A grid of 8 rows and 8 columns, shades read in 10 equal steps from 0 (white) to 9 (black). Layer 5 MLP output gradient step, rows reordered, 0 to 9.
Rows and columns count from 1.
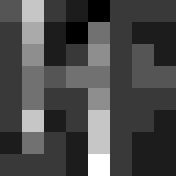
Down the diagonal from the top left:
6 3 8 5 4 7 8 8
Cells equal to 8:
15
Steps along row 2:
down up up down up up same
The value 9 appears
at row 1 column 5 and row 2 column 4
